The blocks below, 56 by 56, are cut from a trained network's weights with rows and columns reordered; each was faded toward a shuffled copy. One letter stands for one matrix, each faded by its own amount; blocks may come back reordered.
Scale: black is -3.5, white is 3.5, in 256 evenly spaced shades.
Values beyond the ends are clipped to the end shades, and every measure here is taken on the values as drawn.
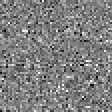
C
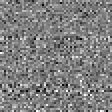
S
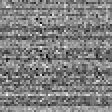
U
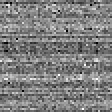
U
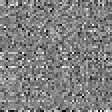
S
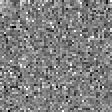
C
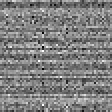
U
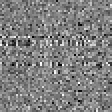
S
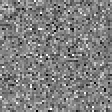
C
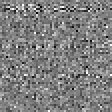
S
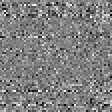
S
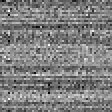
U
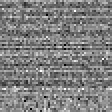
U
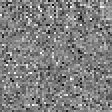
C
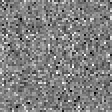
C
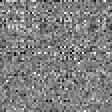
S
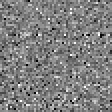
C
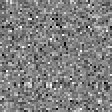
C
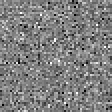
C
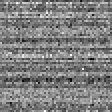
U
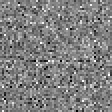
C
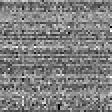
U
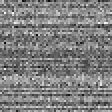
U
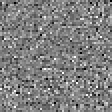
C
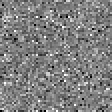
C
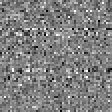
S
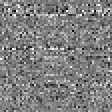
S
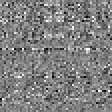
S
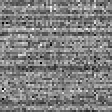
U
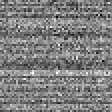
U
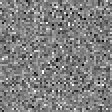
C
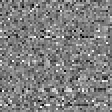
S
